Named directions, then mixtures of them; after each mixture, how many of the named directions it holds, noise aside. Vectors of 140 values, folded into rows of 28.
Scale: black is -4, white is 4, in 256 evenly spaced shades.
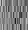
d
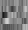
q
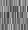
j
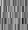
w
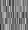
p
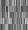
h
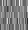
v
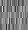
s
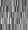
three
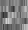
one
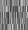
one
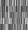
one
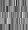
three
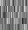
two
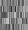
two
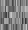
two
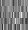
two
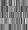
one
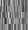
two
